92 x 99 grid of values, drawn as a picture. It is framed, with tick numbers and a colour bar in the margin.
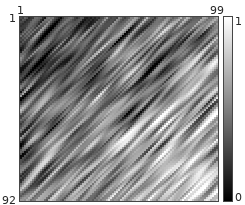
Ninth with the highest average: bottom right. Ninth with the lowest average: top left. Mirror symmetry: none. Odd rows or columns: none. Slope: up to the bottom right.
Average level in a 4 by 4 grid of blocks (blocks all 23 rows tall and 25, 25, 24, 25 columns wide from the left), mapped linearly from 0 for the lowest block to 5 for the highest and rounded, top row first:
0 1 2 2 | 1 1 2 3 | 2 3 3 4 | 2 3 4 5
